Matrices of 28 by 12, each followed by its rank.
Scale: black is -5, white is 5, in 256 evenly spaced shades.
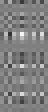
one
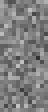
full rank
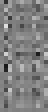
two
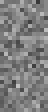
full rank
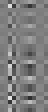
one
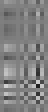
one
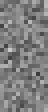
full rank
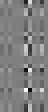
one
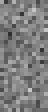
full rank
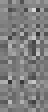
two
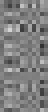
two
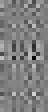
two
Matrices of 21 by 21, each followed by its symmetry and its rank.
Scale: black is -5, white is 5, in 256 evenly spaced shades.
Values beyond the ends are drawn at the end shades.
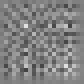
symmetric, rank two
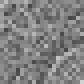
symmetric, full rank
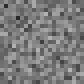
symmetric, full rank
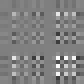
symmetric, rank one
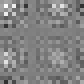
symmetric, rank two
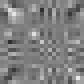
symmetric, rank three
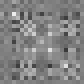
symmetric, rank three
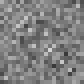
symmetric, full rank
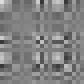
symmetric, rank two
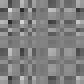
symmetric, rank one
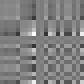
symmetric, rank one
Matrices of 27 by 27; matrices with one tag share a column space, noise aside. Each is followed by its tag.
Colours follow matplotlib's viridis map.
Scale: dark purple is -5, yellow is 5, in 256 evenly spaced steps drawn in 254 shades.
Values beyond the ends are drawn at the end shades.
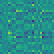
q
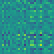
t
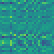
t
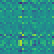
t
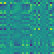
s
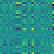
s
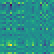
s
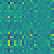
t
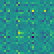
q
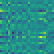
q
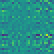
t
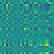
s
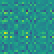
q
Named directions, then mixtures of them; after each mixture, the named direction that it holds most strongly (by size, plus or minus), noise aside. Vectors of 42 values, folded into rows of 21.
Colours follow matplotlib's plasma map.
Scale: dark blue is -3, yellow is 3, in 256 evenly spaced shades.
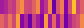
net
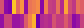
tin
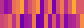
net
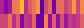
net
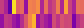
tin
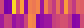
tin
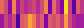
net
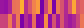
net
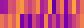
net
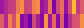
net
